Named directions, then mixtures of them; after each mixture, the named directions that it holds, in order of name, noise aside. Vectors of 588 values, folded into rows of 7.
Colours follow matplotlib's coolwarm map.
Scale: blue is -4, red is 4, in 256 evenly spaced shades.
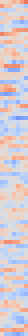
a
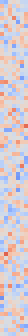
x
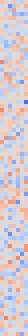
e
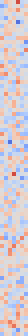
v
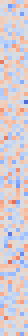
e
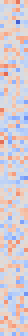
a, e, v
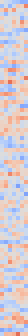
a, e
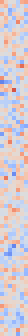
a, v, x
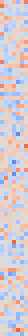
a, e, v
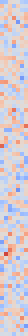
x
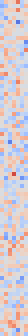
v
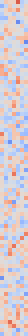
v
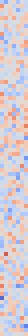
v, x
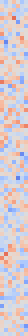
e, x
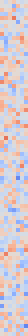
e, x
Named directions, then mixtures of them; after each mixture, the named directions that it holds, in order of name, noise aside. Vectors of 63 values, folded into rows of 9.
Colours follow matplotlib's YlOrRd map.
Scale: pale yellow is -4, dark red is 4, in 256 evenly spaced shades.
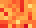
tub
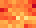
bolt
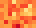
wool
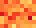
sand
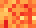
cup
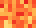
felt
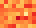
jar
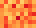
cup, jar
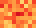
felt, sand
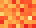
sand, wool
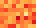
jar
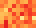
cup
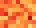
sand, tub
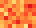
cup, tub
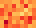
felt, wool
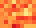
jar, wool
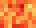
felt, tub, wool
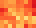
bolt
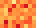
cup, wool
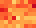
bolt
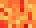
tub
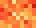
bolt, wool
